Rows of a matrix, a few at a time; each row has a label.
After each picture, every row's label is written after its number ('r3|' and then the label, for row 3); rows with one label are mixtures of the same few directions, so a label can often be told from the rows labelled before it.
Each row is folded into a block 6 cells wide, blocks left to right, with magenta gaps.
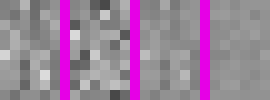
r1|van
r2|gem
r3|van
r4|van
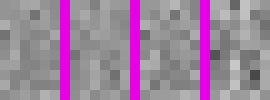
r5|gem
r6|van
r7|gem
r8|van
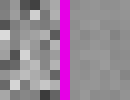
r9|gem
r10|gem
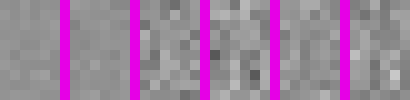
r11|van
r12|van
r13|gem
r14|van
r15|gem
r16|van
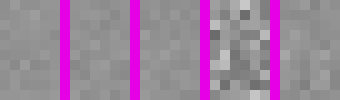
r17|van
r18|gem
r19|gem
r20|gem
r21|van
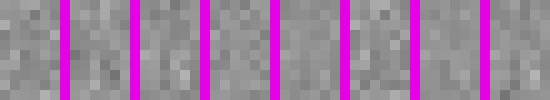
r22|gem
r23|van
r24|van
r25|gem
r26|van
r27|gem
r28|van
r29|van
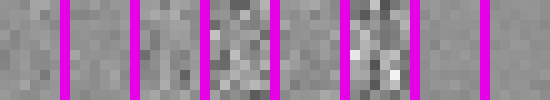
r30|van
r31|van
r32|van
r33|gem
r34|gem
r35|van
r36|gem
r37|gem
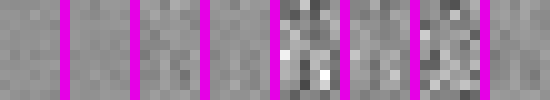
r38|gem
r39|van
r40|van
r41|van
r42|van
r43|van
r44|gem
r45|van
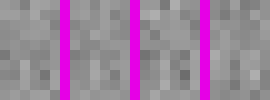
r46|van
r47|van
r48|van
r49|van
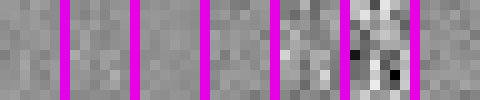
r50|van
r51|van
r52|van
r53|gem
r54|van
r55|van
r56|gem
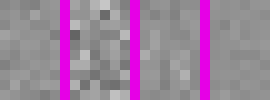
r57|gem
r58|gem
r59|van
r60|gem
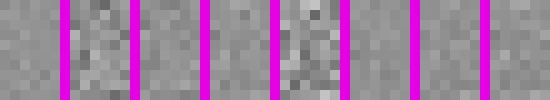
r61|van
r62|gem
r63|gem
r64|gem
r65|gem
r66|van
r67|gem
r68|gem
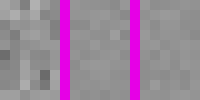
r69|van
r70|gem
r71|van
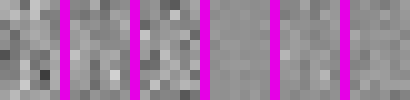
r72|van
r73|van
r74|gem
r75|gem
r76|van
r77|gem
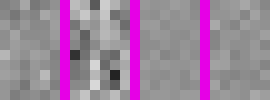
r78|van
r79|van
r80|gem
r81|gem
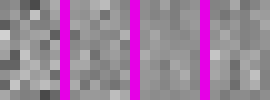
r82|gem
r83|gem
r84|van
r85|van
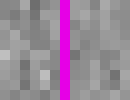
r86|van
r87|van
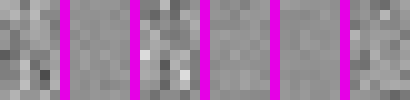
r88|van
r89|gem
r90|van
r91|gem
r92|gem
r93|gem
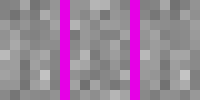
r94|van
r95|gem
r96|van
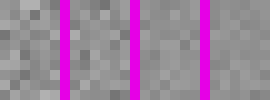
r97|gem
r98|gem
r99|gem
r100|gem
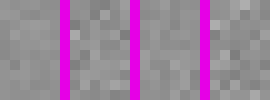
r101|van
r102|gem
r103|van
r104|gem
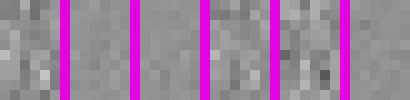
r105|van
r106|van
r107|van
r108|van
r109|van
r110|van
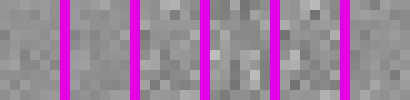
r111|gem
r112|gem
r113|gem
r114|van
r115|gem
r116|van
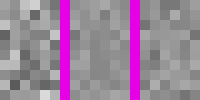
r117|gem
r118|gem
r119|gem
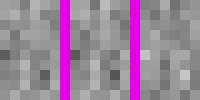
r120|van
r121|van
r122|van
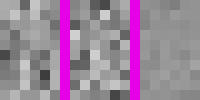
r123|van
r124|gem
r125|gem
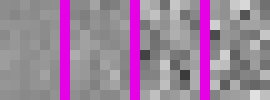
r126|van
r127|van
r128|van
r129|gem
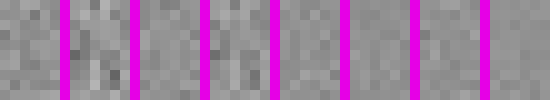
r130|gem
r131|van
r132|gem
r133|van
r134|gem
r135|van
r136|gem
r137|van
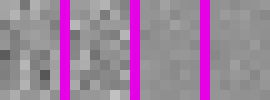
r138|van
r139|gem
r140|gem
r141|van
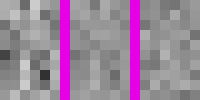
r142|van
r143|van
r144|gem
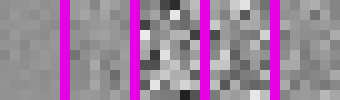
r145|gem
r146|van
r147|gem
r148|gem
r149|gem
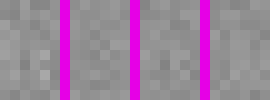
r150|van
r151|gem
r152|van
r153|gem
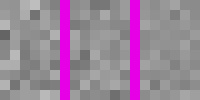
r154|gem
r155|gem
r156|gem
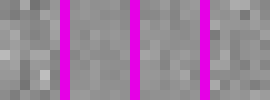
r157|van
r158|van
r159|van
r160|gem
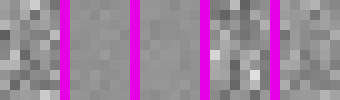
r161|gem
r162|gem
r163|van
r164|van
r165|gem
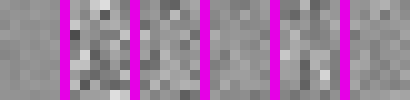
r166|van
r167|gem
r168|gem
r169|gem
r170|van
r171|gem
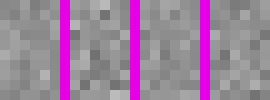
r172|van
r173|gem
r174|gem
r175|gem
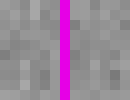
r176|van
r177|van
